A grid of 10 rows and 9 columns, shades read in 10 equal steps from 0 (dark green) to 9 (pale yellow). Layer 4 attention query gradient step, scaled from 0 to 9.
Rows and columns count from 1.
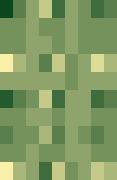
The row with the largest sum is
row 4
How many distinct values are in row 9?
2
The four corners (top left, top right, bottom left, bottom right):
0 3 9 6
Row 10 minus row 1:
9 3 0 -5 5 -1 1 5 3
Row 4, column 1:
9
